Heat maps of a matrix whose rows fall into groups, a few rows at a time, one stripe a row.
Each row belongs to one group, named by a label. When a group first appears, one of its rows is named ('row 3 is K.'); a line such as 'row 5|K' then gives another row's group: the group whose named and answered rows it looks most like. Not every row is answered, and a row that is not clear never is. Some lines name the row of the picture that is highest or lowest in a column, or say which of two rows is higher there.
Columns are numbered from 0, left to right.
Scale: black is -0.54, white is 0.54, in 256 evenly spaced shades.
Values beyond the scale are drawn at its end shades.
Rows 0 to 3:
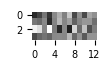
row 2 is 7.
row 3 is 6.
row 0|6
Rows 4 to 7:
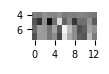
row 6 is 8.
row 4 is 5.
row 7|8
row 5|6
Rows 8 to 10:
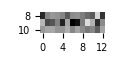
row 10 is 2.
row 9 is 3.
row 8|8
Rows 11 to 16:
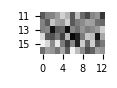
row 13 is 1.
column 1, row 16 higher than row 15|No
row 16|8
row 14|3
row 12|5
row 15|7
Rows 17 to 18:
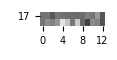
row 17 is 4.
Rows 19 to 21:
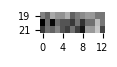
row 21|4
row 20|4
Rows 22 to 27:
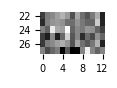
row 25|6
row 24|5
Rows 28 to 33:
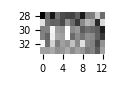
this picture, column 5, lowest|28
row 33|2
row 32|2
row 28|4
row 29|3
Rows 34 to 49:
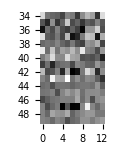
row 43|5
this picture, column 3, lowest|35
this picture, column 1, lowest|35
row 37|3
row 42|3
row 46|6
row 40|5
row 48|5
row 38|4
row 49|1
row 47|3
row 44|4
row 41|4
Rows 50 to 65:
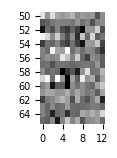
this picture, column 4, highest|56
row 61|2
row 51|6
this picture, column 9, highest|58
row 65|6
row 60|1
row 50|2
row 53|7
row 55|5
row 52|4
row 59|7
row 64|1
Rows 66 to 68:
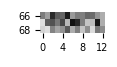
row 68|7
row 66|1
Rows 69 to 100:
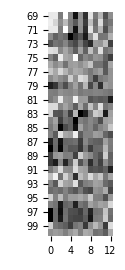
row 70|7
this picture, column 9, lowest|78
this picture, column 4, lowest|72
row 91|5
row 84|1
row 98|4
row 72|3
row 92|7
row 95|2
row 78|8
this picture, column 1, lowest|90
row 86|5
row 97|4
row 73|4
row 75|5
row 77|2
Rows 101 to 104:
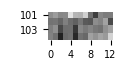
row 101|8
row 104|1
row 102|4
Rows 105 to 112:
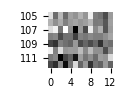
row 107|7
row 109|6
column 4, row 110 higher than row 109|Yes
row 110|2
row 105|2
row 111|1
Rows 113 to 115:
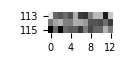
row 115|4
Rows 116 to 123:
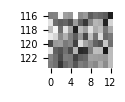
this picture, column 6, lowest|121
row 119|7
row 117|3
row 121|3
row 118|7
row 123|1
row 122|1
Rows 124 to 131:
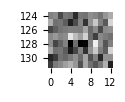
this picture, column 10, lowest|130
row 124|1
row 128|3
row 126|6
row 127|8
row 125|3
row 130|6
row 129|3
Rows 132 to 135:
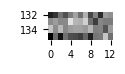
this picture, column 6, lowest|135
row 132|6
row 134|2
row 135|4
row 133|8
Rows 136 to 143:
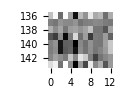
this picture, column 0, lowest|139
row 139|6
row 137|5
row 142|8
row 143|7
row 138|2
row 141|1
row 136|7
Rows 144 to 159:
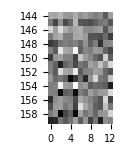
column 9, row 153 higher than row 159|Yes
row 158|1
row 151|1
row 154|5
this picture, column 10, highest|151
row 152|5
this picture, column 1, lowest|159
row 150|8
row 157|8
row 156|8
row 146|2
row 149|5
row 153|3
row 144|2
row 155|1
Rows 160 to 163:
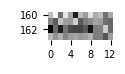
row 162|4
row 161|5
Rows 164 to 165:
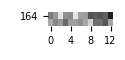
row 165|2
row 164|5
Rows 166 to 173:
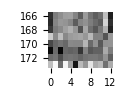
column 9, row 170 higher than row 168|Yes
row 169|2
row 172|4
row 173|7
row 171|4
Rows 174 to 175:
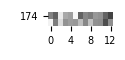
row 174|5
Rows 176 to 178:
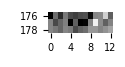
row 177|3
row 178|1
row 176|4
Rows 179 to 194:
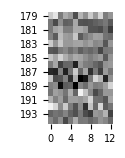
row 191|2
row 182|5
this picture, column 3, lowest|187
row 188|3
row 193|4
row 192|7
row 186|1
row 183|2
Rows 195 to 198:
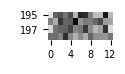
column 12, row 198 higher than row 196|No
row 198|6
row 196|1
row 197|3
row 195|3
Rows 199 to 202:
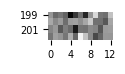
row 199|3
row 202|8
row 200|2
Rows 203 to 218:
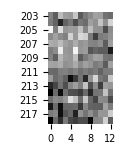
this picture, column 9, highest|212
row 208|5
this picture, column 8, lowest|218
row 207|2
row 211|6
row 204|1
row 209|5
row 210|2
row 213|6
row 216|4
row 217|1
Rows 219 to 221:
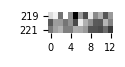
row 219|7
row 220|8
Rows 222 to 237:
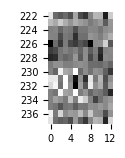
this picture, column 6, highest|234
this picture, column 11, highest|226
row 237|3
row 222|3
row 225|1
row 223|2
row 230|5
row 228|6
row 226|4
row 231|7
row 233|5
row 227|6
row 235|1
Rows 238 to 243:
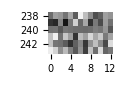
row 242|3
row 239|6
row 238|8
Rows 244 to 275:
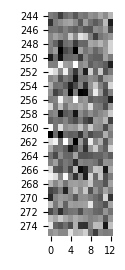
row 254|3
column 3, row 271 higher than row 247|No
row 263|3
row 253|1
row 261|4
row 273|2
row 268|2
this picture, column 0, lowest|261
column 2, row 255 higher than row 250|Yes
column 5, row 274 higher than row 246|Yes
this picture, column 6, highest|247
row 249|1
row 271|2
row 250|4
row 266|3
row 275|8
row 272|4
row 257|2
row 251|5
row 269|6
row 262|7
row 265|1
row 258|1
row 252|7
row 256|5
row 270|8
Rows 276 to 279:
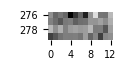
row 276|3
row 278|2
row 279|6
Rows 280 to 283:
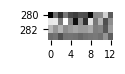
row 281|7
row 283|4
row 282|2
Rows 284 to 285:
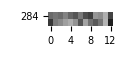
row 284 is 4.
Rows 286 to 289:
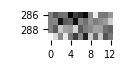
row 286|3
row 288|5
